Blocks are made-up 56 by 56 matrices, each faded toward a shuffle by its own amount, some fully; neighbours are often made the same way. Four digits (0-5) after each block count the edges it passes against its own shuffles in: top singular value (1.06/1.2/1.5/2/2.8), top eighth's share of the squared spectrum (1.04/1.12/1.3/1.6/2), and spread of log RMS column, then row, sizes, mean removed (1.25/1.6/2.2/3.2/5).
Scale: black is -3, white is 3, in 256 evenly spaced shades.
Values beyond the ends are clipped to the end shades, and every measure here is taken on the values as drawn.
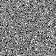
3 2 0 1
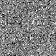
3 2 1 1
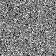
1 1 0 0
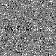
3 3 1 2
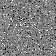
0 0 0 0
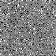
2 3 0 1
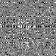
4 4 1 3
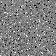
1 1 0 0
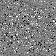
2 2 0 1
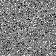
0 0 0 0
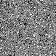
0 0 0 0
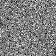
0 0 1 1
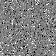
0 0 0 0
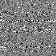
2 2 0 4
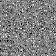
3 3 1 1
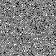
2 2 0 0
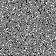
1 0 0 0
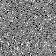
3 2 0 0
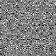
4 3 2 2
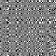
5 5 3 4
